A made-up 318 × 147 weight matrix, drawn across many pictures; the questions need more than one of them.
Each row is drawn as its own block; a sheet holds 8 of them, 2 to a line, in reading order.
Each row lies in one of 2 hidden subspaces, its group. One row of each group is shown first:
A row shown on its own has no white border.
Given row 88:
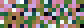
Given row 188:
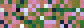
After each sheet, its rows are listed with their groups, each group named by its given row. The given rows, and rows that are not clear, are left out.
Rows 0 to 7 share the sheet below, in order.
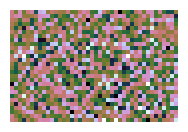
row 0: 88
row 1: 188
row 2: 88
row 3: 188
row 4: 188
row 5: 88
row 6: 188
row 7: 88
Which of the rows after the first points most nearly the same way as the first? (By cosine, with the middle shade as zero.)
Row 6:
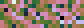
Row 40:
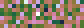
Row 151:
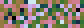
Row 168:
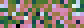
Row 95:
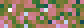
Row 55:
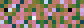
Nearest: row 168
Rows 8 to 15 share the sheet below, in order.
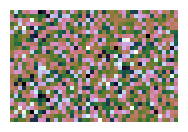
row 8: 88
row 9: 188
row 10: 88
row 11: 88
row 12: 88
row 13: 88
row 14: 88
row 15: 188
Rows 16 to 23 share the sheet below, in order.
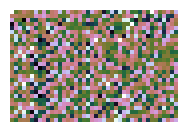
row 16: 188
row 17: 188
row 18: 88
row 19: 188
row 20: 88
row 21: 88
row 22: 88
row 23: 88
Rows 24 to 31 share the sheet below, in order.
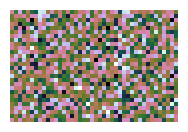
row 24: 88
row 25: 88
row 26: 88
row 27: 88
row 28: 188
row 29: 88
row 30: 88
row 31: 88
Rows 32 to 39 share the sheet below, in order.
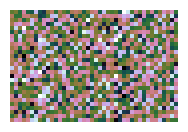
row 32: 88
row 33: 88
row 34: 88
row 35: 88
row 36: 188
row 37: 88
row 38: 88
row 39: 88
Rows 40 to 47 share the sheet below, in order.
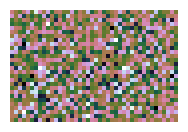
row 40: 188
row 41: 188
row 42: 188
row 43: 88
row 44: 88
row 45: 88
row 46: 88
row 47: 188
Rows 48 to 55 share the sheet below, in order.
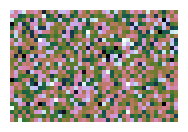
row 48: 188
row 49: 188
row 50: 88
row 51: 88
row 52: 188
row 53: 188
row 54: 188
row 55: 188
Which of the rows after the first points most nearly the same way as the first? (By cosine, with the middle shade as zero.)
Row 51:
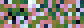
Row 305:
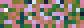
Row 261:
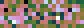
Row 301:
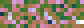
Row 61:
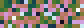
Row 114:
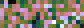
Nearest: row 305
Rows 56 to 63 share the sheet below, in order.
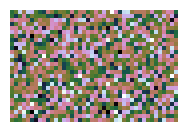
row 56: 188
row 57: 88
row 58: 188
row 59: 188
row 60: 188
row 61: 88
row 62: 88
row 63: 88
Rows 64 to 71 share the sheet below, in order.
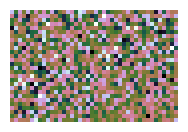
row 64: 188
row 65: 188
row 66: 188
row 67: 88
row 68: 88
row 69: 188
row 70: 88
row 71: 188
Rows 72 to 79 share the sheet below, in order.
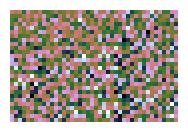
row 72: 188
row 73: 188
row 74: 188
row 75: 88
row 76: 88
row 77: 88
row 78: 188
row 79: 88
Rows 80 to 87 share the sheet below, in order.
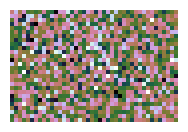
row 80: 188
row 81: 188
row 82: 88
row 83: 188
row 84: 188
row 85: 88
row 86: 188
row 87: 188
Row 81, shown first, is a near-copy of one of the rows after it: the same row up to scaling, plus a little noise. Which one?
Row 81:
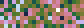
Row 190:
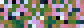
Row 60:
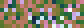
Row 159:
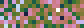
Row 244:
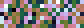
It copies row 159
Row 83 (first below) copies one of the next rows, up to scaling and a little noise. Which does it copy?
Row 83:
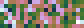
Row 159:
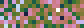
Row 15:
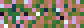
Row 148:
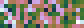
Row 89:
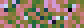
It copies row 148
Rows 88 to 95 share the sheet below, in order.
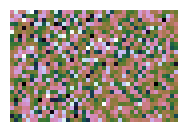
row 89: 188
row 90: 88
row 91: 88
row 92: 88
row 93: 188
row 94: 188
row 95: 188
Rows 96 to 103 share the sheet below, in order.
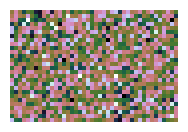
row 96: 188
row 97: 88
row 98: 188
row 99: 188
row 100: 188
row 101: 88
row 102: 188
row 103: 88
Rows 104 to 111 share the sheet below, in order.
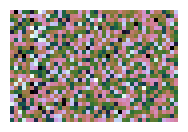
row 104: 88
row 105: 188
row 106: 88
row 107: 88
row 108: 88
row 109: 188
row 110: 188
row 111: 88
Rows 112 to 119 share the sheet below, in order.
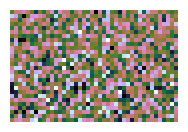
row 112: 188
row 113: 188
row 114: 188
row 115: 188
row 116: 188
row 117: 188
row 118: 88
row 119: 88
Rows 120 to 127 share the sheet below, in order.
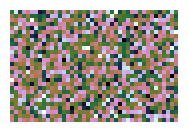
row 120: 88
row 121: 188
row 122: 188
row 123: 88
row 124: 188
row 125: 88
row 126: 188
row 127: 188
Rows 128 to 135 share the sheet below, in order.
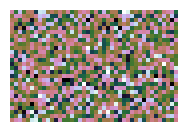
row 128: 88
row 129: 88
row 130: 188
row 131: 188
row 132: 188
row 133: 188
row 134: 88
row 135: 88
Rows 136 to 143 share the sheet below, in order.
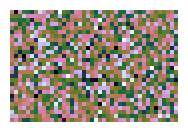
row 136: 88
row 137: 188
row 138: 88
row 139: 88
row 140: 188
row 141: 188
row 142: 188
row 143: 188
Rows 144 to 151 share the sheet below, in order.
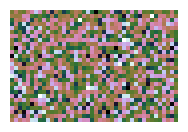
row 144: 188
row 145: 188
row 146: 188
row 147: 88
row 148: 188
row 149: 188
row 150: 88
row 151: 88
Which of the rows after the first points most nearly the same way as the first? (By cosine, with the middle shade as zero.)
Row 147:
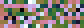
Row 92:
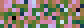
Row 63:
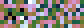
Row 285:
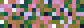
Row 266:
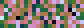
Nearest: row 63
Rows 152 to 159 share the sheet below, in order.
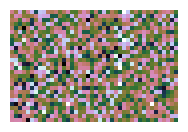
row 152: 88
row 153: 88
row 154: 188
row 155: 88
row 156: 88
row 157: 188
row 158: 188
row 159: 188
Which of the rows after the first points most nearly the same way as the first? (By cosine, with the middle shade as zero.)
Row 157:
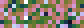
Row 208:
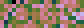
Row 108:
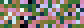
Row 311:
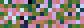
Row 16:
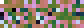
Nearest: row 208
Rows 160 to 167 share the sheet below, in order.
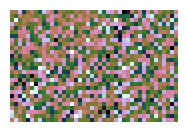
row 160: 188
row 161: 88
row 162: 188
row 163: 88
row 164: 88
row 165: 88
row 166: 188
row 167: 88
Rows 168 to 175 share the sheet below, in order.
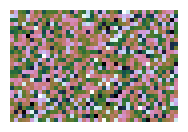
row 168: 188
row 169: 88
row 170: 188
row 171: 88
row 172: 88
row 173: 88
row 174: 88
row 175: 88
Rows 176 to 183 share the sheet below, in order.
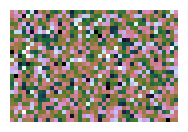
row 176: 188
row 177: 188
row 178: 188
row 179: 88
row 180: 188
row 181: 188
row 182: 88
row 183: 188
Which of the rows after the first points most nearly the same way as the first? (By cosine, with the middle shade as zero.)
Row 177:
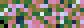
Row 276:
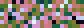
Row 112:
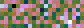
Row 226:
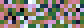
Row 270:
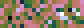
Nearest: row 270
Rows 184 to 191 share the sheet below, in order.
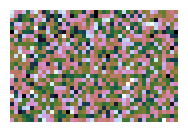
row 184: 188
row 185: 188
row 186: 88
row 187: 88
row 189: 188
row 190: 188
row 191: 88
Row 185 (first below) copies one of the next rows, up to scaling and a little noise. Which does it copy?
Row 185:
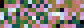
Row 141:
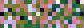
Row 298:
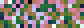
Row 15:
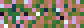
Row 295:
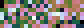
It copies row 295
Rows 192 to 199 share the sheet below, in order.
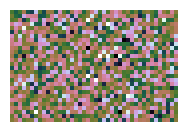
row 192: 88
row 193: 188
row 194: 88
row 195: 88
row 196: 88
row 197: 188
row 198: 188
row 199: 188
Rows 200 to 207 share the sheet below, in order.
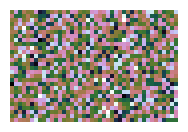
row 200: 88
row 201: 188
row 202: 88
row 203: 88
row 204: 188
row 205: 188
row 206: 88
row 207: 88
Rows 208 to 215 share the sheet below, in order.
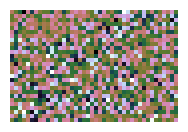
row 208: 188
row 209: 88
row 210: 188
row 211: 188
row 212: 188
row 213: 188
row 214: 88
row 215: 188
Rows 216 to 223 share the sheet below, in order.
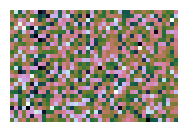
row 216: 88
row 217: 88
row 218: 88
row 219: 188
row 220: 88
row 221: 88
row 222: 188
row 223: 188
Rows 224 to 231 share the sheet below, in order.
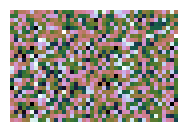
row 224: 188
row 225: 188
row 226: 88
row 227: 88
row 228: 188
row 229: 88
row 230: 88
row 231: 88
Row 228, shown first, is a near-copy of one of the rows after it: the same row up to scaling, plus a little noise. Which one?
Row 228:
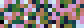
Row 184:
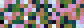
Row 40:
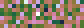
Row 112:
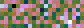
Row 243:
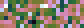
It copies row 184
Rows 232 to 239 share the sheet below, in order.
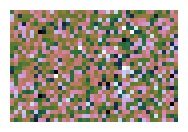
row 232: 188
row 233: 188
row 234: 188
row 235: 88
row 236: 188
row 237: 88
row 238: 88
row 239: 88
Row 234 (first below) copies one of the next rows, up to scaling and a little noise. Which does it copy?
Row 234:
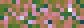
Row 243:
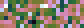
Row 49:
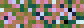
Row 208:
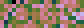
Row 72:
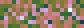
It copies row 72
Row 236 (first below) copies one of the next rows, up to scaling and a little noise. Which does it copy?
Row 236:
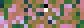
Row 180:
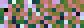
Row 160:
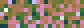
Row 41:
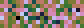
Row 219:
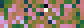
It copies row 219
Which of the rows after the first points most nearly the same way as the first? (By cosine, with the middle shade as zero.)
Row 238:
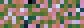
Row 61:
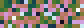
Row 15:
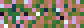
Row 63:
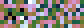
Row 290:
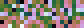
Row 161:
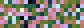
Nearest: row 161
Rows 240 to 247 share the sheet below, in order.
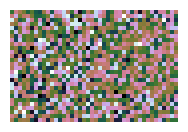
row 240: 188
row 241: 188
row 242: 88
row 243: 188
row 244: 188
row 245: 88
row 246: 88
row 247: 88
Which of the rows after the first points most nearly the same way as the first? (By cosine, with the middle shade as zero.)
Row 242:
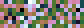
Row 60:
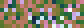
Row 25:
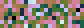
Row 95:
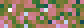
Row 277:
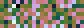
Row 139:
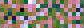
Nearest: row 139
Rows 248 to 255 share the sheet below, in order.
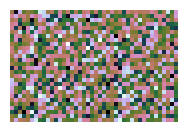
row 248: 88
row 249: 188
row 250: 88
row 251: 88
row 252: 188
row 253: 88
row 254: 88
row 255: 88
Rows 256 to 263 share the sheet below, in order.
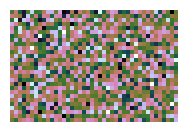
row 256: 188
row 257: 188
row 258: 88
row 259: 188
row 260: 88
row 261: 188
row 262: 188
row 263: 88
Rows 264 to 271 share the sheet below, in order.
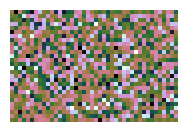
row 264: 88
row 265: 188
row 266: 188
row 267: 88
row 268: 188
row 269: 88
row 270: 188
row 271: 188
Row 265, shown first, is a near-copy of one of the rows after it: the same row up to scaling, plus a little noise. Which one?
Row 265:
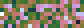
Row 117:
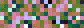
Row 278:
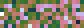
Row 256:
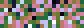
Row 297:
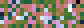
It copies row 278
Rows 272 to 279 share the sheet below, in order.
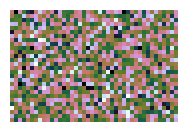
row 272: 88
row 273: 88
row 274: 88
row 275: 188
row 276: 188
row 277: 188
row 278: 188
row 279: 188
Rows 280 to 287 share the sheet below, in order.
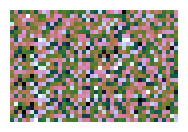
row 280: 188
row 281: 88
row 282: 88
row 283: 88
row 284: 88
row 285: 88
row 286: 88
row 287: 188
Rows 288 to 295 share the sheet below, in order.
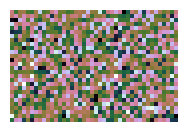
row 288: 188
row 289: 88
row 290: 88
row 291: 88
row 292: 88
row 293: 88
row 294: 188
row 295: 188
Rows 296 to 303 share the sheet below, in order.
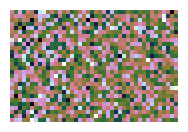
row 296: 88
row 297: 188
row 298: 188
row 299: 188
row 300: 188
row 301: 188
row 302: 88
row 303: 88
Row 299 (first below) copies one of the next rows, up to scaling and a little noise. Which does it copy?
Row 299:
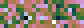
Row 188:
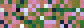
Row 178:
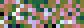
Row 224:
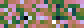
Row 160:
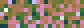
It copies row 224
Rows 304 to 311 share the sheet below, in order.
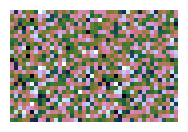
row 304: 88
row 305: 188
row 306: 188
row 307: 188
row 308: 88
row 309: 88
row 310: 88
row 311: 88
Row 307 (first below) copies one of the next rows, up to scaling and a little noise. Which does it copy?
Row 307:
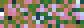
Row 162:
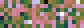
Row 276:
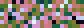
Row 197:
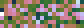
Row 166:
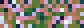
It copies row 197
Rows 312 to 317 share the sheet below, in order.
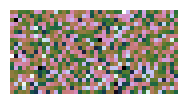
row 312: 188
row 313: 88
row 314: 188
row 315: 188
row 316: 88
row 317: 88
